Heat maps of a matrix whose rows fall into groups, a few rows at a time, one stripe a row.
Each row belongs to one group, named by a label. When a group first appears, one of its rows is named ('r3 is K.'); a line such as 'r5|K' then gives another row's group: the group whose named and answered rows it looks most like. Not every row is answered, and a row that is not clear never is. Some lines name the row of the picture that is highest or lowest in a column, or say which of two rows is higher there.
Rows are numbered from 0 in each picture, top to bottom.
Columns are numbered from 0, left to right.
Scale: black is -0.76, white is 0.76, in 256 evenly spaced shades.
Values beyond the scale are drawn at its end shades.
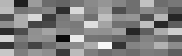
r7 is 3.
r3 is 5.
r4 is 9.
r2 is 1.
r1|3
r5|3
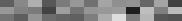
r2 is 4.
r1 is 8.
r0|1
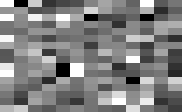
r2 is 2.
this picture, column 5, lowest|14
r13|4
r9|3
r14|4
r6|2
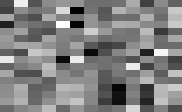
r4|5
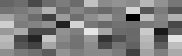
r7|8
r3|3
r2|8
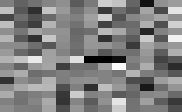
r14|4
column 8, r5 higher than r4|No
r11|9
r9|4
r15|4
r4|2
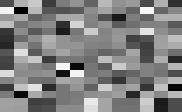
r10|3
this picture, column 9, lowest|13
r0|1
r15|5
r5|9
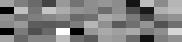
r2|2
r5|2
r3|5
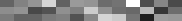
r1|5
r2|2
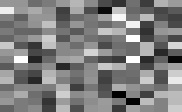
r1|3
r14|8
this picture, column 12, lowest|8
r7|5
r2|4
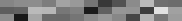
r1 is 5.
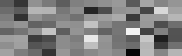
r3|5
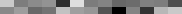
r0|3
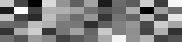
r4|1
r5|4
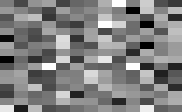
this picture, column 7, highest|3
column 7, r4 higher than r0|No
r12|1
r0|4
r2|1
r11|5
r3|2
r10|5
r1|8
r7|8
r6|2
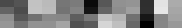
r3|2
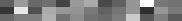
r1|9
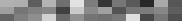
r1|3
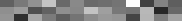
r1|5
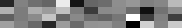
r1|2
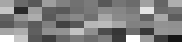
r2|1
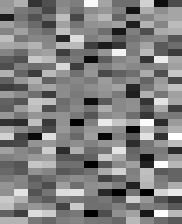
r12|9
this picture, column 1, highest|27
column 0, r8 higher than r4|No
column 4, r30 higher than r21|Yes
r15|1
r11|1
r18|8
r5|3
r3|8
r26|8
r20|9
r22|2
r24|4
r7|4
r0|5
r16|2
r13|8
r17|4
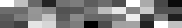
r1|4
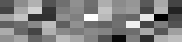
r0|1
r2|5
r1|1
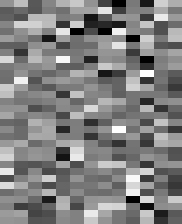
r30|5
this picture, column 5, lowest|4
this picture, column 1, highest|11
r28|8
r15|5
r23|2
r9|2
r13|3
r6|4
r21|3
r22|3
